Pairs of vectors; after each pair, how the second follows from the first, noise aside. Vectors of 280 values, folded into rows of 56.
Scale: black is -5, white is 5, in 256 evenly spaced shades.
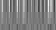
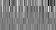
sign-scrambled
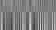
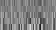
sign-scrambled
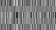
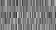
sign-scrambled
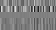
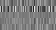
sign-scrambled
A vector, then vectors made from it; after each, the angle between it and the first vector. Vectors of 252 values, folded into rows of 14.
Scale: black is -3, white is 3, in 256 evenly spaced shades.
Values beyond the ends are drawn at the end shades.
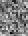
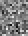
partly aligned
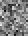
orthogonal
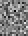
orthogonal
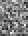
nearly opposite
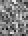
nearly opposite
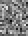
partly opposed
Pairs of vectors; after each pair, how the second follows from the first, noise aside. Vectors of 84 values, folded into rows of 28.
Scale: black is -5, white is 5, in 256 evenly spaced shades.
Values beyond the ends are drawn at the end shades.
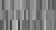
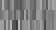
negated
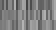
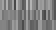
negated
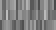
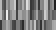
scaled up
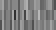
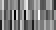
scaled up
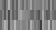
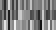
scaled up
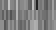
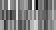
scaled up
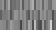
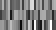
scaled up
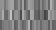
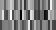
scaled up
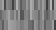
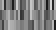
scaled up
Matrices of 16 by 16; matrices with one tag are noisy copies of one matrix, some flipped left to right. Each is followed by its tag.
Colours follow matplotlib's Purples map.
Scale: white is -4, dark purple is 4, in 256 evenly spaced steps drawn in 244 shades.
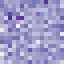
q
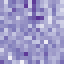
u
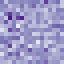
q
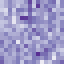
u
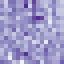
u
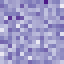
q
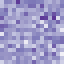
q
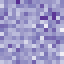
q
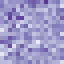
q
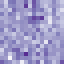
u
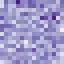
q
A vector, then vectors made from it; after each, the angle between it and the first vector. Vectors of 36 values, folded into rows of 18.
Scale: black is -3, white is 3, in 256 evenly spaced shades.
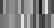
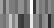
orthogonal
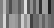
partly aligned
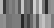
nearly opposite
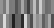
partly opposed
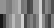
orthogonal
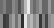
orthogonal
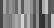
nearly parallel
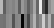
nearly opposite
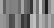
nearly opposite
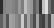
nearly parallel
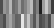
nearly parallel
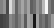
partly aligned
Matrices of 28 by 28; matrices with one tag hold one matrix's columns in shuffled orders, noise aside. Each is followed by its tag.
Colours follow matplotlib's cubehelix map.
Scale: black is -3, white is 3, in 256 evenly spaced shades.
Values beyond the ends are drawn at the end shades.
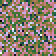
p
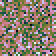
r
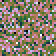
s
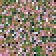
p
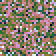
r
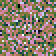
s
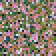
p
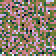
r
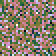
r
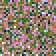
r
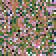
r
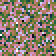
p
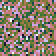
p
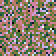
r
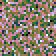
s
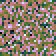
s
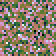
s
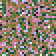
r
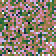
r
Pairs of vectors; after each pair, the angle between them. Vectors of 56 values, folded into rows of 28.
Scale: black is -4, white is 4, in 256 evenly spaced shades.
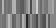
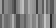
partly opposed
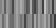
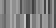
orthogonal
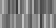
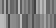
orthogonal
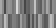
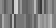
partly aligned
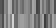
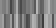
partly opposed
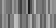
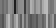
orthogonal
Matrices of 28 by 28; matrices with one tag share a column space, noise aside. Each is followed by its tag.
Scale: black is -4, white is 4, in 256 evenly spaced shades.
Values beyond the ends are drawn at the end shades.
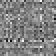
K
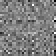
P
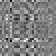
K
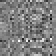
K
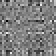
P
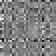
K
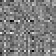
P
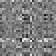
K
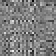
P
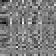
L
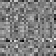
K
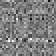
K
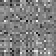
P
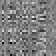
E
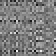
P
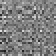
E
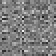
E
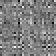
L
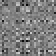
P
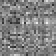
L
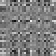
P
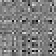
P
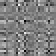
P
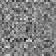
K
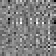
L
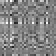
L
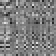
L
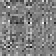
L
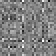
K
